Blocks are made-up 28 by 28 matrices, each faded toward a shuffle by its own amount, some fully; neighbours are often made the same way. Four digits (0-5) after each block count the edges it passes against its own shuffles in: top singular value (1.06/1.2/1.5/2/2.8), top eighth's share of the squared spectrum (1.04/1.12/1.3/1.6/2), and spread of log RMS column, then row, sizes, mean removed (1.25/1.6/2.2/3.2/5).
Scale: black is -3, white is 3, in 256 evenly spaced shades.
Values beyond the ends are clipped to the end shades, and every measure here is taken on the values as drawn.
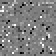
0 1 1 1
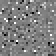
0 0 0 0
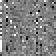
3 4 2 0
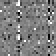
3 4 2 0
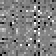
3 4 2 1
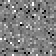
0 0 0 0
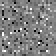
2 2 1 0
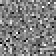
0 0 0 0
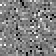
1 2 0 0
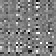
3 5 2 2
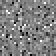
1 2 0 0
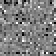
3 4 2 2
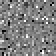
1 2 1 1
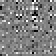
3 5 2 2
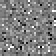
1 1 0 0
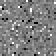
0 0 0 0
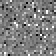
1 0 0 0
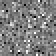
0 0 0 0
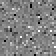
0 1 0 0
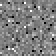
1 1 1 1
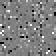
0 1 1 0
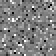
0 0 0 0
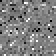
1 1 0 0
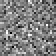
1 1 0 0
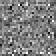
3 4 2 1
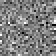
3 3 1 1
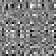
4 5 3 3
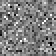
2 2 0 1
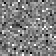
0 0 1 0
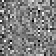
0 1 2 0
